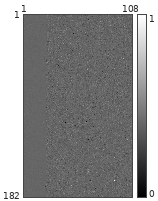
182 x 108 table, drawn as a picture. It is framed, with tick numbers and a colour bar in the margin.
On average the colour sits 40% of the way up the scale. A vertical seam about 20% of the way across splits the table, and the left part is calmer. Neither half mirrors the other. A few values lie far out on both sides of the bulk. No regular stripes run through it. No single row or column stands out from its neighbours. The grain is fine, like static.
